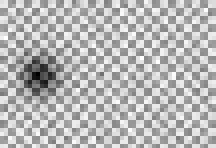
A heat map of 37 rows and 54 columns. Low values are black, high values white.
One dip sinks in the middle left. The field is checkered. No single row or column stands out from its neighbours. On average the colour sits 70% of the way up the scale. The ninth with the lowest average is the middle left. There is no overall slope.
